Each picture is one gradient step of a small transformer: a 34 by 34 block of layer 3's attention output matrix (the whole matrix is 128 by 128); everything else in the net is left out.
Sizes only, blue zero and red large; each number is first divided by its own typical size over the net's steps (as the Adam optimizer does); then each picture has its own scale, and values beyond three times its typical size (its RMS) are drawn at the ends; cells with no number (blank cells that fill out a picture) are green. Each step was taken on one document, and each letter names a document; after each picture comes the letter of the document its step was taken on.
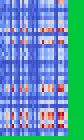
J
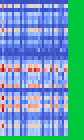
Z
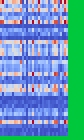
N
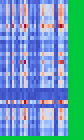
J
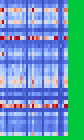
N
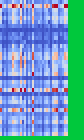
N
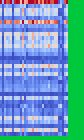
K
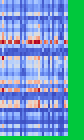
Z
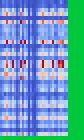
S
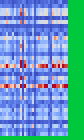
S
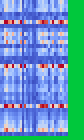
S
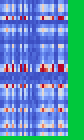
S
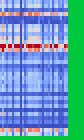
Z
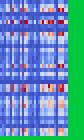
J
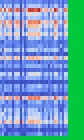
Z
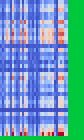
J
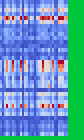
S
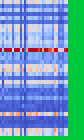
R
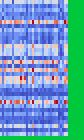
N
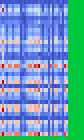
Z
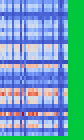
R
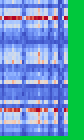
R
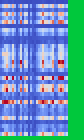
S
